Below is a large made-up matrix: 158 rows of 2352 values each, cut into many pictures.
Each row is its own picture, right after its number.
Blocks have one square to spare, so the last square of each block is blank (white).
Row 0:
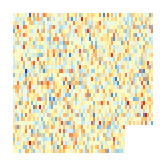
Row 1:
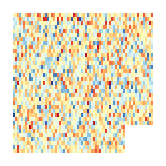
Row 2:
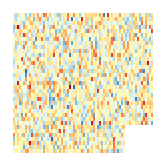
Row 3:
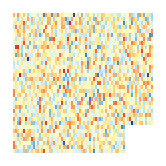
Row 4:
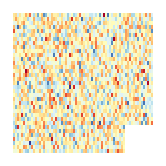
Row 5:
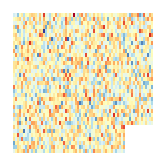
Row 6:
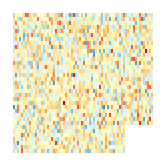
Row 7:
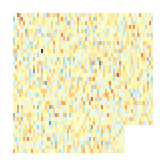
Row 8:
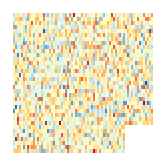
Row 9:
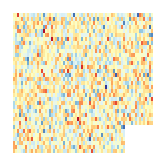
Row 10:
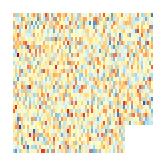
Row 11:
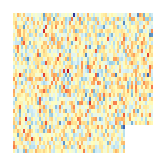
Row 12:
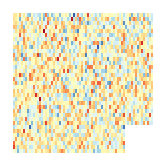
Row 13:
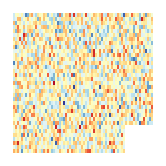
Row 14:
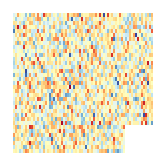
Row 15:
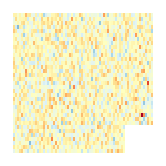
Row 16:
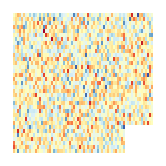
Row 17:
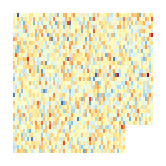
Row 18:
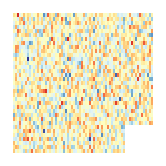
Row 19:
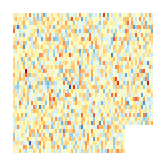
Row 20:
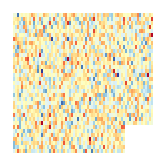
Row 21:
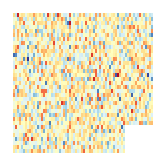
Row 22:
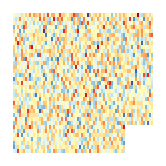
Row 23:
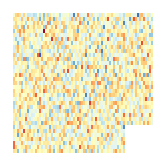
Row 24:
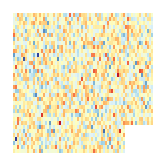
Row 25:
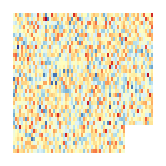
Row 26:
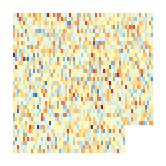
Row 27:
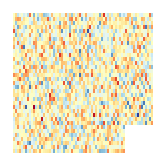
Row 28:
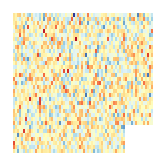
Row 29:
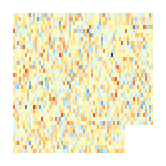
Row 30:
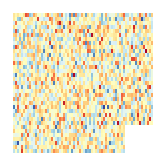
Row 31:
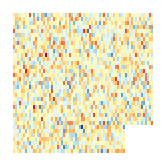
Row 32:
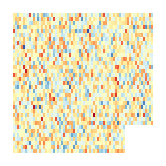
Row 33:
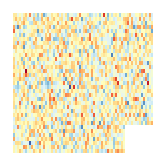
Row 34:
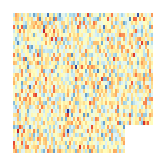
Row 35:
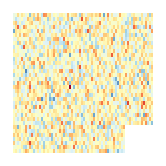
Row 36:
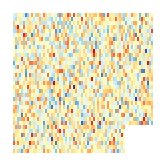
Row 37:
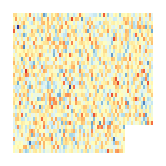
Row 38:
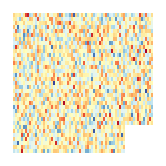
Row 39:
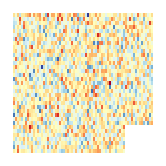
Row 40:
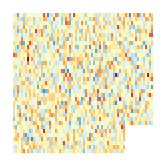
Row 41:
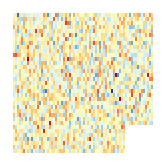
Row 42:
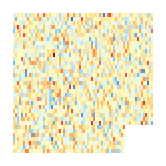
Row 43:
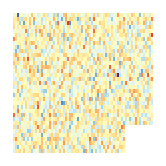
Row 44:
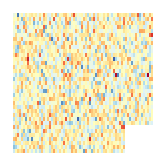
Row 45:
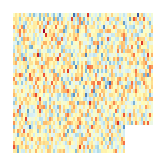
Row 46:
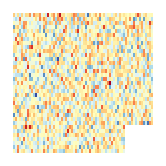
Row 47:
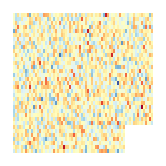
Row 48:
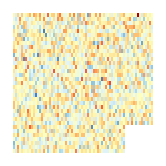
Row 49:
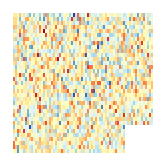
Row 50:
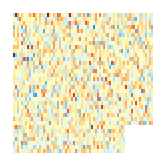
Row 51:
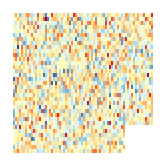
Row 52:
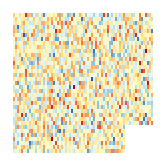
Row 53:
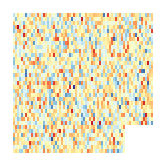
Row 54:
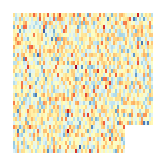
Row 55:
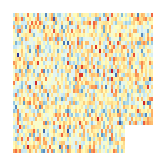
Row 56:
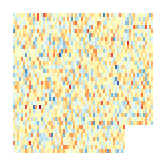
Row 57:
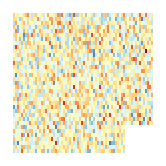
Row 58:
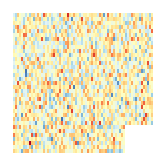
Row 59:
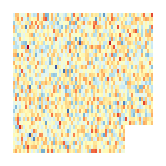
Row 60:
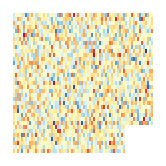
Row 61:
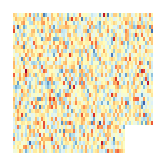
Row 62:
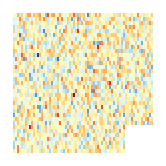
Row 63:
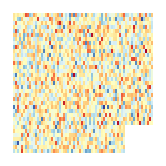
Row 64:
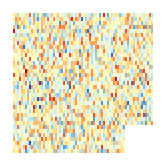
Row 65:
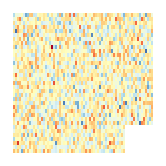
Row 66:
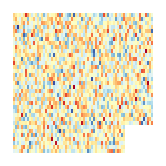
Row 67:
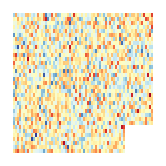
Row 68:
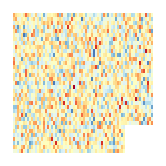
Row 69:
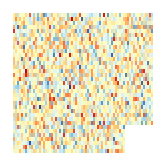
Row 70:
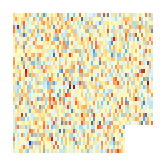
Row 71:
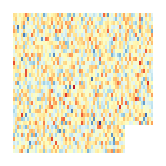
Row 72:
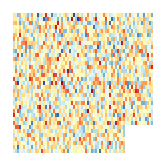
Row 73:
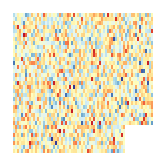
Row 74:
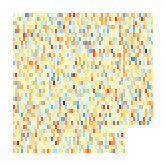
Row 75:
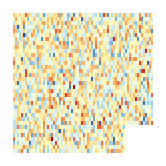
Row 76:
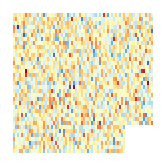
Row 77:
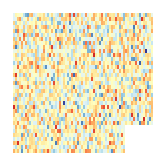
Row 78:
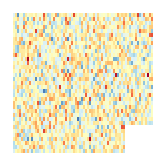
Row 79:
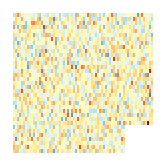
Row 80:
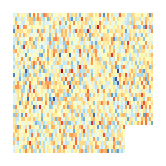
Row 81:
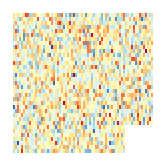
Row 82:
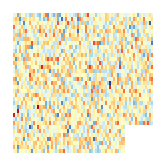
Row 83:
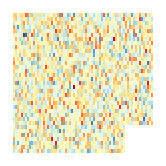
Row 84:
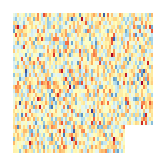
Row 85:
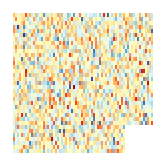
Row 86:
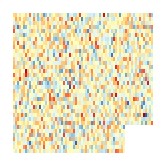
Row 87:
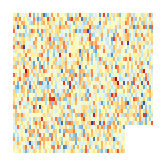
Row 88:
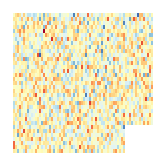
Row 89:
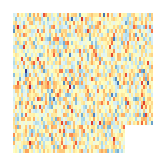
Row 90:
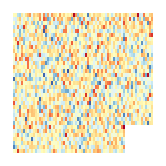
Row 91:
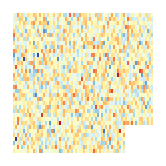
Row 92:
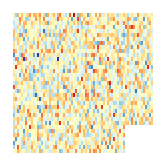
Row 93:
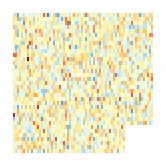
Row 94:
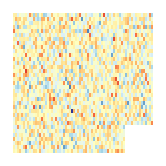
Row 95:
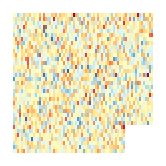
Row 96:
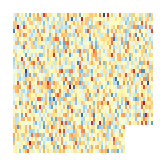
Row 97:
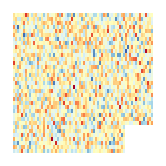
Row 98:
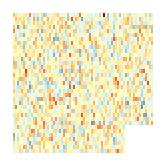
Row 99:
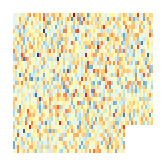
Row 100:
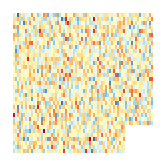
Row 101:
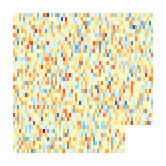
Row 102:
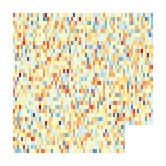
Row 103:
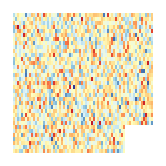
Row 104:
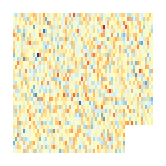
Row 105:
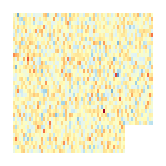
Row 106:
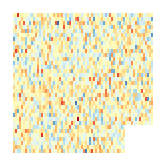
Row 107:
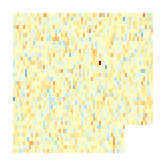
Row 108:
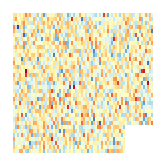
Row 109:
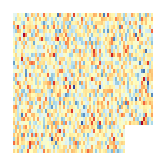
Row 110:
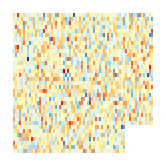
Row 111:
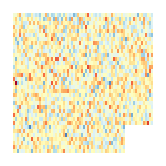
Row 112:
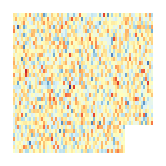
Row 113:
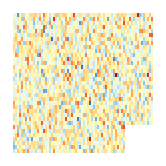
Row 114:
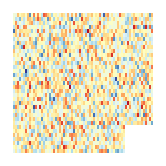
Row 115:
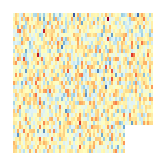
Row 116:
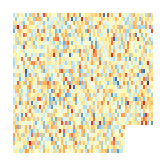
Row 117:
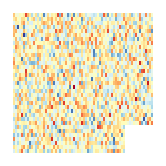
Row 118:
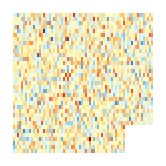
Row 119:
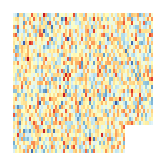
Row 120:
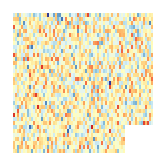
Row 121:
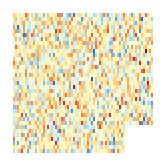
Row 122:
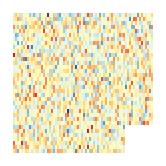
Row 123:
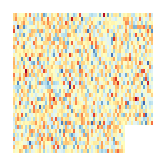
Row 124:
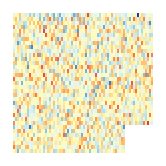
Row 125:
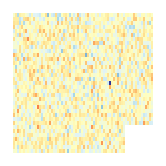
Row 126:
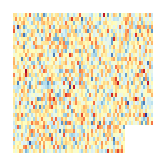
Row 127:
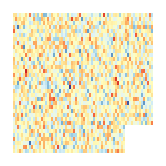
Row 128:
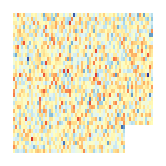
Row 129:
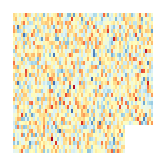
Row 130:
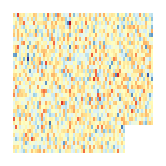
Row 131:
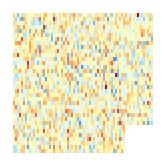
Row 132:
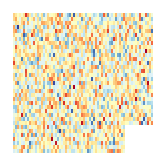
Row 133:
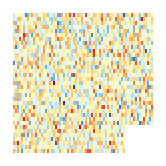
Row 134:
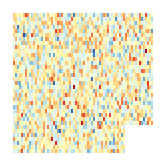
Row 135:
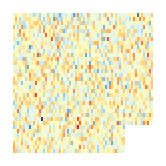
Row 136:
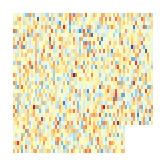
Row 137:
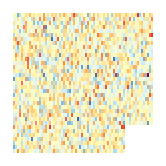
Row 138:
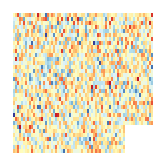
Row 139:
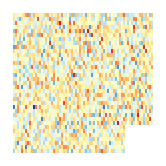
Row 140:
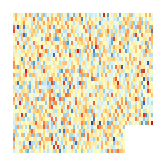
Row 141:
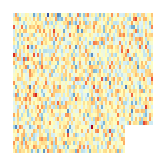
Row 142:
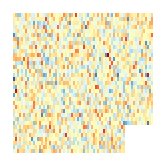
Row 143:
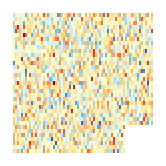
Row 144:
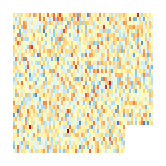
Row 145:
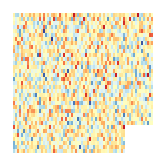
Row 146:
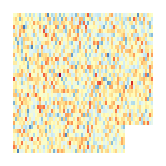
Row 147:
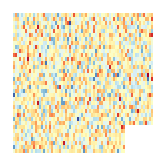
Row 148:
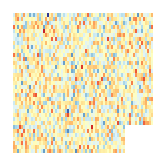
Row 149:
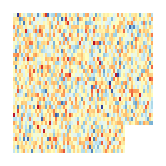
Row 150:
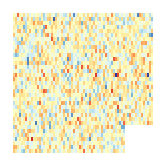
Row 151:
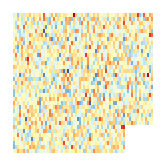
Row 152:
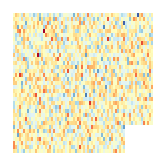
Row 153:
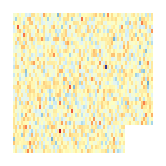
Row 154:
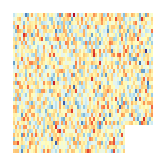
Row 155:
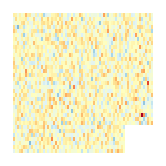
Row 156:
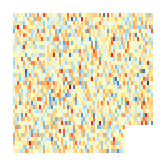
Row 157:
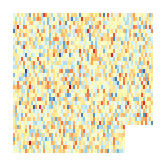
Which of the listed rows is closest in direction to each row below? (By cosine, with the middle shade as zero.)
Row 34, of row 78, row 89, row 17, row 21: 89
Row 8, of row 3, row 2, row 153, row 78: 78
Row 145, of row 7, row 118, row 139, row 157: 118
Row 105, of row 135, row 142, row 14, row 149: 149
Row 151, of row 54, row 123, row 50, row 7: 54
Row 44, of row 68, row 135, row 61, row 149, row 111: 149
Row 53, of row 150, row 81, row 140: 150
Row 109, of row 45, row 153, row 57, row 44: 153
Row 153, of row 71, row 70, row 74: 74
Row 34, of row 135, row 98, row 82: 135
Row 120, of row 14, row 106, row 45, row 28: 45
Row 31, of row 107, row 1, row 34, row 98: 98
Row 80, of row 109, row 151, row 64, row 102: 109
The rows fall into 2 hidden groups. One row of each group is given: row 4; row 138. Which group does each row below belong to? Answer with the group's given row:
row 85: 4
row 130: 138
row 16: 138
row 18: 138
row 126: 4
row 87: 4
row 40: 138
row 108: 4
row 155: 4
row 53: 4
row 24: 138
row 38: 4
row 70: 4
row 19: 4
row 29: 4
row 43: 138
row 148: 138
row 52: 4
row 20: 138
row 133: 4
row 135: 138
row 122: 138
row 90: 138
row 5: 138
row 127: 4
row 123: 4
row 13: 4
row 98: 4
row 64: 4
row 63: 4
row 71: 4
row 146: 138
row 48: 138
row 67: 138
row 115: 138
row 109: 4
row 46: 138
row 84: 4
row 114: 4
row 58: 4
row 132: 4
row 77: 4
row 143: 4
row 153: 4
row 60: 4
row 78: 138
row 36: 4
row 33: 4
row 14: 4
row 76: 4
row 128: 138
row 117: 4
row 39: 138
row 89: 4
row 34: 138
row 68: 4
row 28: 138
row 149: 138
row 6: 4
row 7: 138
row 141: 138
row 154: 4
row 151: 138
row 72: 138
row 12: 138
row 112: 4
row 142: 138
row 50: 138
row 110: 138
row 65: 4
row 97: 4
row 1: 138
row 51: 138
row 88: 138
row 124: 138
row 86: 4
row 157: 4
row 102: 138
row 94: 4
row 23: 138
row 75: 4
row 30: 4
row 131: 138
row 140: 4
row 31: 4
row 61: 4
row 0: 4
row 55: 138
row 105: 138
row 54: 138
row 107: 4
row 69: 4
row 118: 138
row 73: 4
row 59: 138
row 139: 4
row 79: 138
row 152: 138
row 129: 4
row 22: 138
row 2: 4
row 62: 138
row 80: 4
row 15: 4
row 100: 138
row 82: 138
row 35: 4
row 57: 4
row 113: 138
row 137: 138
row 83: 4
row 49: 138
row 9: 138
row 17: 138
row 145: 138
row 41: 138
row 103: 4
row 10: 138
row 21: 138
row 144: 138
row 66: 4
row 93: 138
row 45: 138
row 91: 138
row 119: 138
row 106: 138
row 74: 4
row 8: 138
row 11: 138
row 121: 4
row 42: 4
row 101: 138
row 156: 4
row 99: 138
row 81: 4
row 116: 4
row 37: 4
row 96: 4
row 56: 4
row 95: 138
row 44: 138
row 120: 138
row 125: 138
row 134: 4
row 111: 138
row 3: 138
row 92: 138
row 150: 138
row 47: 4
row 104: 138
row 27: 4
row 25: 138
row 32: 4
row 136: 4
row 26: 138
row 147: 138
